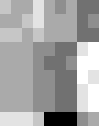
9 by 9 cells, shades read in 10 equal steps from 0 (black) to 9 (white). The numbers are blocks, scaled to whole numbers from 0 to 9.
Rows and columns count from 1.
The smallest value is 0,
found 3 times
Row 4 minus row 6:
0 0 0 0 0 0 0 -1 1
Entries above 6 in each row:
2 2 3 2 2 2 2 2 4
